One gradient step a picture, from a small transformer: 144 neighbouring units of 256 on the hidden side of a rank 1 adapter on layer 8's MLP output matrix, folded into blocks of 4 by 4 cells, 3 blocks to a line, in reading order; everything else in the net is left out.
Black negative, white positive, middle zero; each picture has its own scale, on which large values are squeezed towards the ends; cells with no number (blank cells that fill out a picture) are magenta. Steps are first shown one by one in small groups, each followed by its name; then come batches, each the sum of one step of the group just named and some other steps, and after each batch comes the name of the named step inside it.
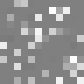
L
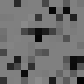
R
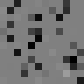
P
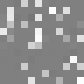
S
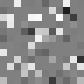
R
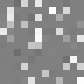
S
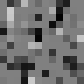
S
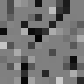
L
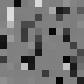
S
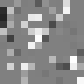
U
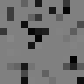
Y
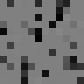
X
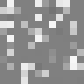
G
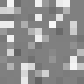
G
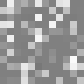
G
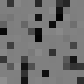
X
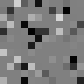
Y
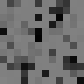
X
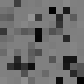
U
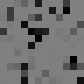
Y
